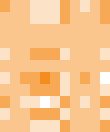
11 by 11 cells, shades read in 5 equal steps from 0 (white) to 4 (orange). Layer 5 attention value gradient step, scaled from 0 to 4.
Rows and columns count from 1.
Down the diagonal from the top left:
3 2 2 2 3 2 1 2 1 2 3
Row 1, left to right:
3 2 2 1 1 1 3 2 1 2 3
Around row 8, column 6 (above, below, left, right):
3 1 3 1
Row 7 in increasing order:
0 1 1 2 2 2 3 3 3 3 4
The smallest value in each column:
1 2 1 1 0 1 1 2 1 2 0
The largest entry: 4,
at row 7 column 5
